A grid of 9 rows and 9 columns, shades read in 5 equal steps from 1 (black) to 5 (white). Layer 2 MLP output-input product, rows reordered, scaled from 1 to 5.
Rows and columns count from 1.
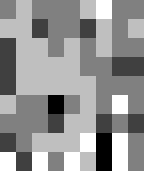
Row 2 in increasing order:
2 2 3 3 3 4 4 4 4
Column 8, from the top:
3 3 3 2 3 5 3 5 5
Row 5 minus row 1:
-1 0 1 1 1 0 -2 0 0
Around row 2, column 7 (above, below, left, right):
5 4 2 3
